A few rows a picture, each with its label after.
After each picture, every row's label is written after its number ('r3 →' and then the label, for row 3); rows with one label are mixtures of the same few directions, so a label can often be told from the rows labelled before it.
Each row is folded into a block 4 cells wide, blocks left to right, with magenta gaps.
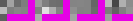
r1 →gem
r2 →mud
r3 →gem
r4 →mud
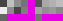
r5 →gem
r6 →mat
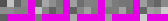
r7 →mud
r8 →gem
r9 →gem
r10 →gem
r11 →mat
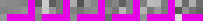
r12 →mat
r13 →mud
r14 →mud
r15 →gem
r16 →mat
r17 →gem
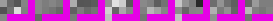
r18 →gem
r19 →mat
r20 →mat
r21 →mat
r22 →mud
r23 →mat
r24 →gem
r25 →gem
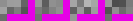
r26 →mat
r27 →mud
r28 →gem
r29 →mat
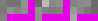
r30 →mat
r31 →mud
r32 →gem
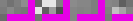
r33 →mat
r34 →mat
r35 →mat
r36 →mud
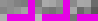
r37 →mat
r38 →mud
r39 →mat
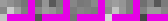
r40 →mud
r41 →mud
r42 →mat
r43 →mud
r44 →mud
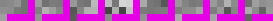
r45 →gem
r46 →mud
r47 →gem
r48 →gem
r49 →mat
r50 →mat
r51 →gem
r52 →gem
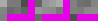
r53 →mat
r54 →mat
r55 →mud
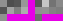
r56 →mat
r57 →mud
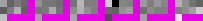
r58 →gem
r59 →gem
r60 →mud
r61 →mud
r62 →gem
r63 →mat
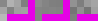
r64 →mat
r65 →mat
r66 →gem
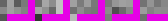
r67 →mud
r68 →gem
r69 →gem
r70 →mud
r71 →gem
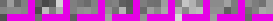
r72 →mud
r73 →mat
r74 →mud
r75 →gem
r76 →mat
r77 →mat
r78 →gem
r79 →gem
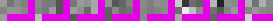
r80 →mud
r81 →gem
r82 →gem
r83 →mat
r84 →mud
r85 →mud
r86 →mud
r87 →mud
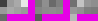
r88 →mat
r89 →mud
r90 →mud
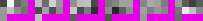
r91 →mud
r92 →gem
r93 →mat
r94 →mud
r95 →mat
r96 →mud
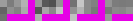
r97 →gem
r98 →mat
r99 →mud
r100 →mat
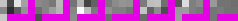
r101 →mud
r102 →gem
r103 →mud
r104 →mat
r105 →mat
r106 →mud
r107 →mat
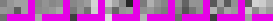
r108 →gem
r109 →mat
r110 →gem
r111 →mat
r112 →mud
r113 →mud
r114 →gem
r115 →mat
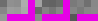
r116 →mat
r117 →mat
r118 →mud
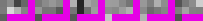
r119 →mud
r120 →mat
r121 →mud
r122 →mat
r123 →mud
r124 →mat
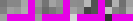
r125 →mat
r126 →mud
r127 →gem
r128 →gem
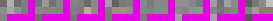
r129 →mud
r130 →mud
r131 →gem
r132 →mud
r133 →mud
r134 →mat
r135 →mud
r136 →mat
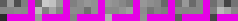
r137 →mud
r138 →mat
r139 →gem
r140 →mat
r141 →mat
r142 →mud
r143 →mud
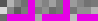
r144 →gem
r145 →gem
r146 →mat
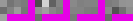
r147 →gem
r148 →mud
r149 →mat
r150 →mud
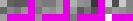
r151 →mat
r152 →mat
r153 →mat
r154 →mud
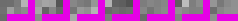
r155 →mat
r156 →mat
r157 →mat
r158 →mat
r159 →mud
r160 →mud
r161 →gem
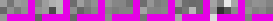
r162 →gem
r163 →gem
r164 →mud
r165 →mat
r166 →gem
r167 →gem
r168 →mud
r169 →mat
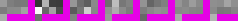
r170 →mat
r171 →gem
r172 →gem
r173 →mud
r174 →mud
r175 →mud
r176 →mud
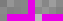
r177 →mud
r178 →mud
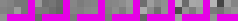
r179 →gem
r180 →mat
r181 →mud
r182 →gem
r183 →gem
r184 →gem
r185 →mud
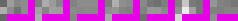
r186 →gem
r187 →mat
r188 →mat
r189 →mud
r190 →mud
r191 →mud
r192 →mat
